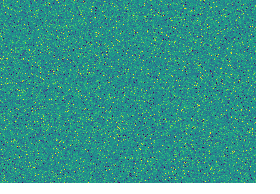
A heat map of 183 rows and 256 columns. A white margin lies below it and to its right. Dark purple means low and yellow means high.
A few values lie far out on both sides of the bulk. Fine speckle covers the field. The halves do not mirror each other. Overall the values sit about 50% of the way up the scale.
